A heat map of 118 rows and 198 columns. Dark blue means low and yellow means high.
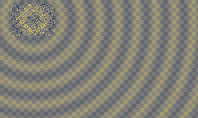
No row or column stands out. Neither half mirrors the other. An odd patch, rougher than its surroundings, sits in the top left. Overall the values sit about 50% of the way up the scale. The histogram is bell-shaped. No overall slope runs across the table. Rings spread out from the top left.
